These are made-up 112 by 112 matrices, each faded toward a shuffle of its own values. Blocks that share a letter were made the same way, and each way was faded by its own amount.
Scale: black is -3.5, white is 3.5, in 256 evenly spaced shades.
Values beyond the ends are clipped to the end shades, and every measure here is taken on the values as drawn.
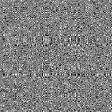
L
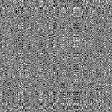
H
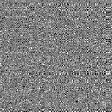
L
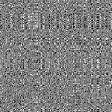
H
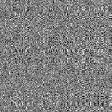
L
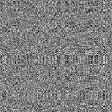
L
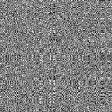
L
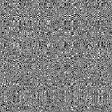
L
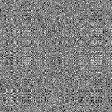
L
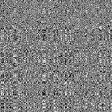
L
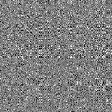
H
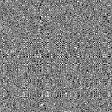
L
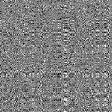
H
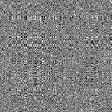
H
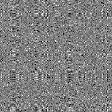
L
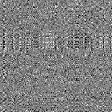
H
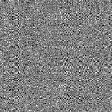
L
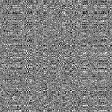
H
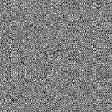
H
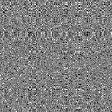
H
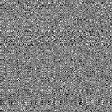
H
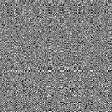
L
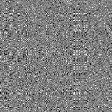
L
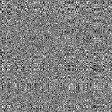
L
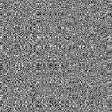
H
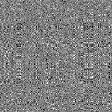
L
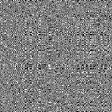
L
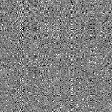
H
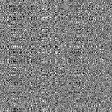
L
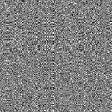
L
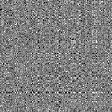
L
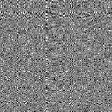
H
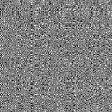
H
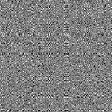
H
